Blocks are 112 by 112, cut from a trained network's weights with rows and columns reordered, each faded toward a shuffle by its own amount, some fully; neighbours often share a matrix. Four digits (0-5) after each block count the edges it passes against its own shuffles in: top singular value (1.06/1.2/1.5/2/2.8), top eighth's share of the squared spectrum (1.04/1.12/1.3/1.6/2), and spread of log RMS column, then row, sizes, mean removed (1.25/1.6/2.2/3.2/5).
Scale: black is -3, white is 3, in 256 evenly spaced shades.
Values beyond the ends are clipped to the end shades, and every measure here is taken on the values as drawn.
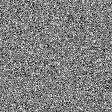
0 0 0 0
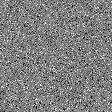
0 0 0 0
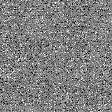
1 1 1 0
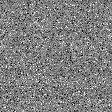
1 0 0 0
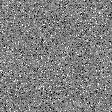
1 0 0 0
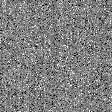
1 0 0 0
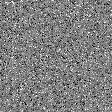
0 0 0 0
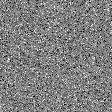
0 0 0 0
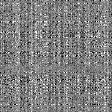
4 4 0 4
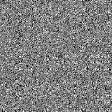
3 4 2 2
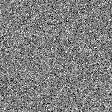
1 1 0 0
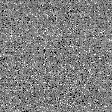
2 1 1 0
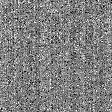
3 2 0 1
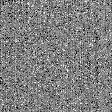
2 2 0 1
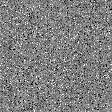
1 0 0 0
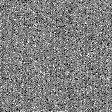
2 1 0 1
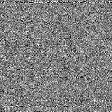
4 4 0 3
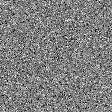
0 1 0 0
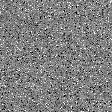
1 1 0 0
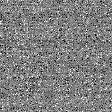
2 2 2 0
